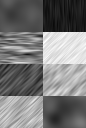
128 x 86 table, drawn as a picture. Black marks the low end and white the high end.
It is made of 4 by 2 panels. Panel 1,1: low, smooth, faint in contrast. Panel 1,2: very low, streaked downward, faint in contrast. Panel 2,1: middling, streaked across, strong in contrast. Panel 2,2: very high, slanting up to the right, faint in contrast. Panel 3,1: low, slanting up to the right. Panel 3,2: high, slanting up to the right. Panel 4,1: high, slanting up to the right. Panel 4,2: low, smooth.
